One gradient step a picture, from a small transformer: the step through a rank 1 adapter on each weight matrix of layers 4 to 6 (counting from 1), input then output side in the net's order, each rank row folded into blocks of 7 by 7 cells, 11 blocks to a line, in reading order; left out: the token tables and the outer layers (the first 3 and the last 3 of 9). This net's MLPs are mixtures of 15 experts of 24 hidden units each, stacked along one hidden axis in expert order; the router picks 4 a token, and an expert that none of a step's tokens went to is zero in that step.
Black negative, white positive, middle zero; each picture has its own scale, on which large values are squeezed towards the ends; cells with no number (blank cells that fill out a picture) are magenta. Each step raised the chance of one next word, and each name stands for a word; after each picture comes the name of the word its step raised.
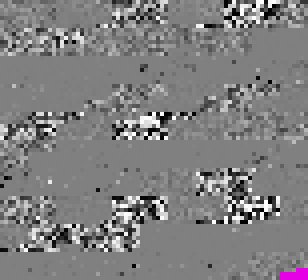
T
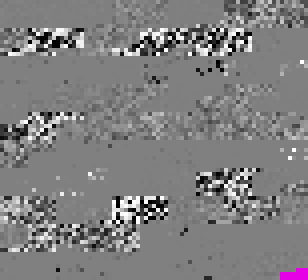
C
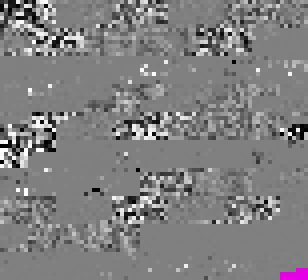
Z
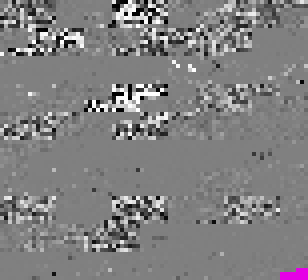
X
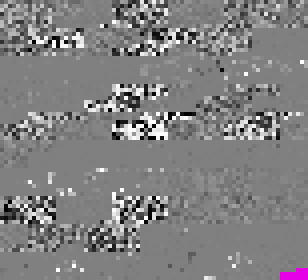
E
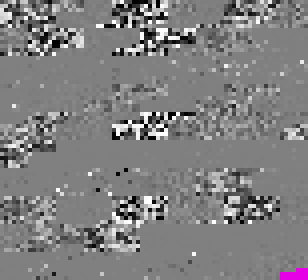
E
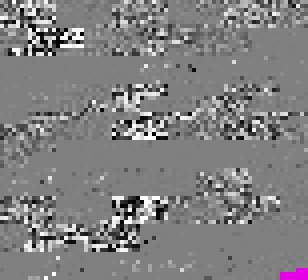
E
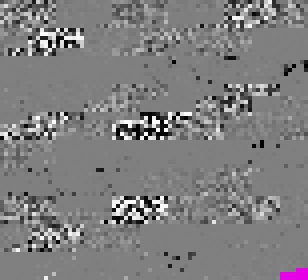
T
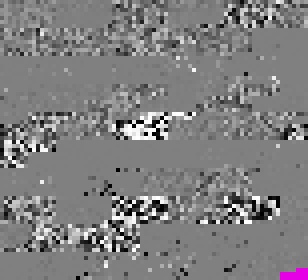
Z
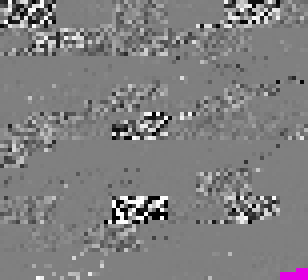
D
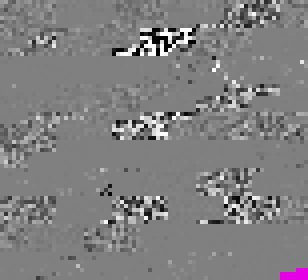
Z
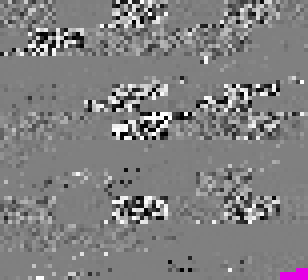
E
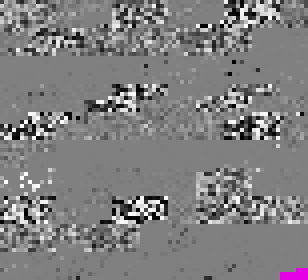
C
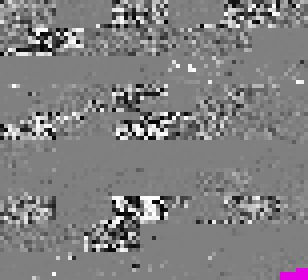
E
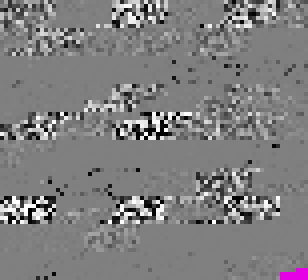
T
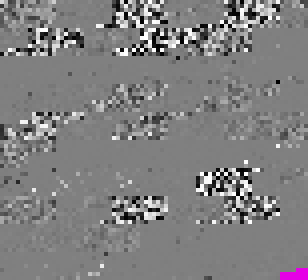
C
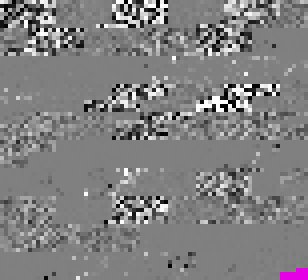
X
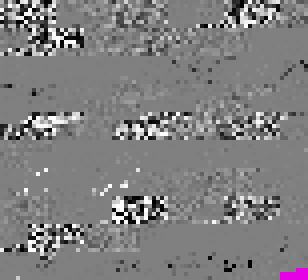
C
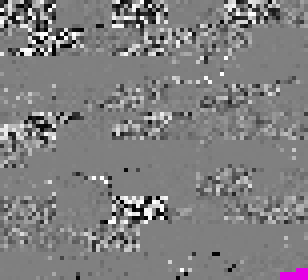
X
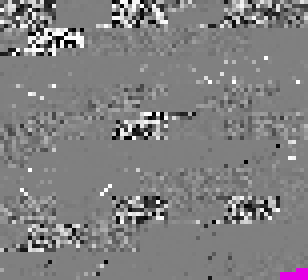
X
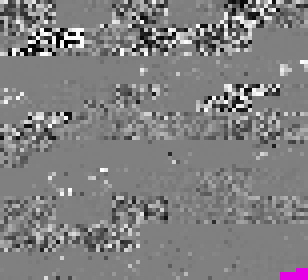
Z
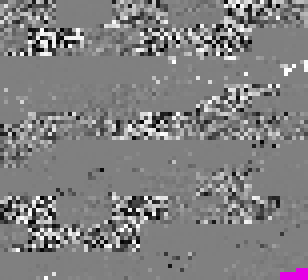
Z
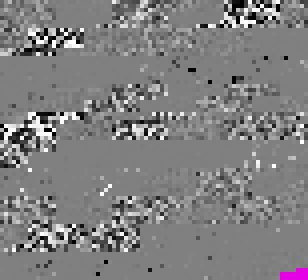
C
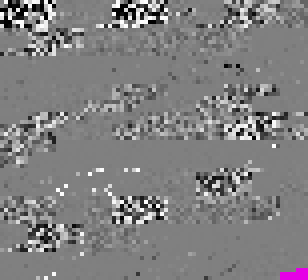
C
